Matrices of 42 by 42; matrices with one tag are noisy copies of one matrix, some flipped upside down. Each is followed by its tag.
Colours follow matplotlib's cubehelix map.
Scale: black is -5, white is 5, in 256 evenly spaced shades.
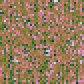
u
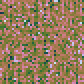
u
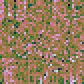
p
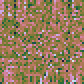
p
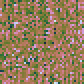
u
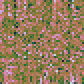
p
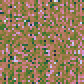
u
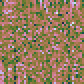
p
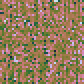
u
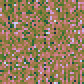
u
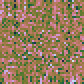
p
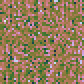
u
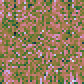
p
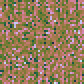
u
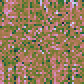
p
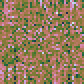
p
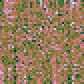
p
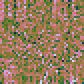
p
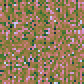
u
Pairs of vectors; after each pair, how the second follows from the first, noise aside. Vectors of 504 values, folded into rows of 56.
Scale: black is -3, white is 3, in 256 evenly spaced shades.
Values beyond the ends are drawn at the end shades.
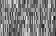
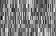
reversed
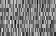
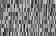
wrapped around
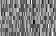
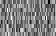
wrapped around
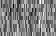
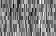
copied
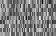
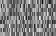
copied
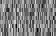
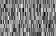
wrapped around
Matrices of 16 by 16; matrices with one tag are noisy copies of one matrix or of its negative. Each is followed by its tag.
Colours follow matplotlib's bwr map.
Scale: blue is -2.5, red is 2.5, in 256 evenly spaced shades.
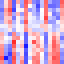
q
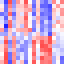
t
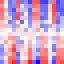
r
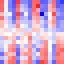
r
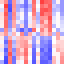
t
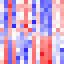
t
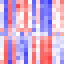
t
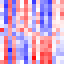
t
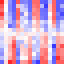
r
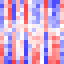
q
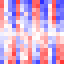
r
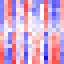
q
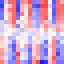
r
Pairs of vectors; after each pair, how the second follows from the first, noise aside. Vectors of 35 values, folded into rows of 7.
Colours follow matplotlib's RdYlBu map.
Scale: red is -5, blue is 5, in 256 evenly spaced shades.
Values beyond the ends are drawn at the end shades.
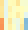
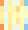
wrapped around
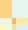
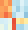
scaled up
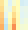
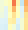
reversed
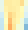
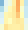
reversed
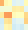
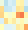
reversed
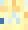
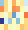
scaled up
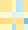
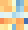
scaled up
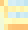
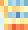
scaled up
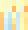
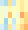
wrapped around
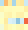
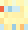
reversed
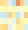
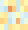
wrapped around
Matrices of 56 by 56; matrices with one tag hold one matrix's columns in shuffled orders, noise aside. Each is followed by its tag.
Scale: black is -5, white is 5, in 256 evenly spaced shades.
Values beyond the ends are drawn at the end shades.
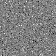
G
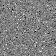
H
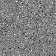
G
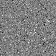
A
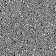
G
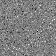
H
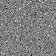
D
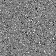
A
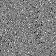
A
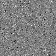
G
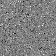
G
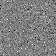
H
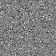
H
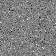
H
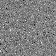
A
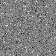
G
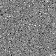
G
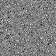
A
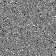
G
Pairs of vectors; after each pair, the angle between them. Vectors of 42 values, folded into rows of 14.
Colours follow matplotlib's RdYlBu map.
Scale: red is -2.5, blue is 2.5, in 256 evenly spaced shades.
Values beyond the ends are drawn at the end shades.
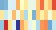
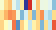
orthogonal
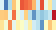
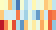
orthogonal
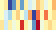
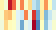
nearly opposite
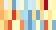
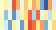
nearly opposite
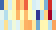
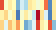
nearly opposite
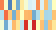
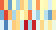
nearly parallel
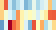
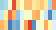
nearly opposite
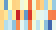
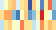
partly opposed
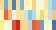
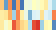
nearly parallel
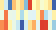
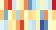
nearly opposite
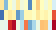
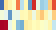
orthogonal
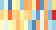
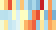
nearly opposite
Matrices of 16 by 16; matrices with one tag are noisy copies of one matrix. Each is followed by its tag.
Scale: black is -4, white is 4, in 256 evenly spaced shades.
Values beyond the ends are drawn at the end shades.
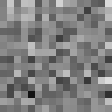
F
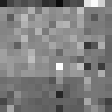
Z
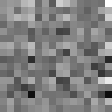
F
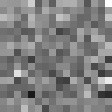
F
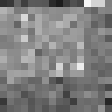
Z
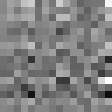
F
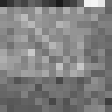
Z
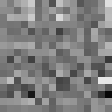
F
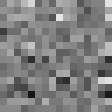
F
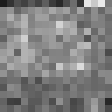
Z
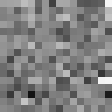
F
